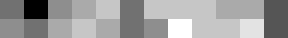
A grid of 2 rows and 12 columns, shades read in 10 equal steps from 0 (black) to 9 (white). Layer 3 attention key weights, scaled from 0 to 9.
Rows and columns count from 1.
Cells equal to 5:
3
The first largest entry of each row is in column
5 8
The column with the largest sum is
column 8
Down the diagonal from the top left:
4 4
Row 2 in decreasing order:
9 8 7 7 7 6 6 5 5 4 4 3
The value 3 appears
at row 1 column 12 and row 2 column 12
